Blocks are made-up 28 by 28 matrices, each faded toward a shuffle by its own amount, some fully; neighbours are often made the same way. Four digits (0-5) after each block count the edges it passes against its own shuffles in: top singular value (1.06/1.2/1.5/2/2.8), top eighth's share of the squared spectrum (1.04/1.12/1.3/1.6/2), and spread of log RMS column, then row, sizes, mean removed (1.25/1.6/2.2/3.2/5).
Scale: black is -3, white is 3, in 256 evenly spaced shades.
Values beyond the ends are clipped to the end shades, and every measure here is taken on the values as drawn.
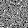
2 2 0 0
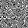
2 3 0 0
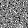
0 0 0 0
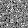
0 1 0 0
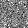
0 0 0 0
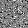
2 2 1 0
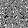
2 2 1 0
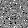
1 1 0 0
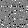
3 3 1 1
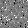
2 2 0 0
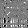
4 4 1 2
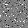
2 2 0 0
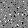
1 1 0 0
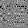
3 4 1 2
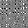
4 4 1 2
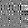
4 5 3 3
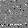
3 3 0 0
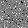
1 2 0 0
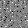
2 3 0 1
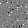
0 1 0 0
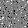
0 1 1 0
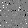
2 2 0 1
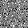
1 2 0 1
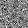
0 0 0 0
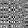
4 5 2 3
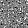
1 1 0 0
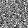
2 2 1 0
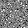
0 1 0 0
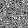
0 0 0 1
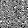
2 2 1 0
